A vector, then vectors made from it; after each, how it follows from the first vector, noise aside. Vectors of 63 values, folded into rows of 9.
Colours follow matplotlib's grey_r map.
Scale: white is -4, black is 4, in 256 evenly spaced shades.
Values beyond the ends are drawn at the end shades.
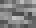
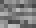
wrapped around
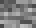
wrapped around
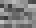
wrapped around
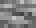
copied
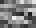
scaled up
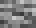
copied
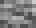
copied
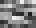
scaled up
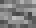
copied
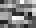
scaled up
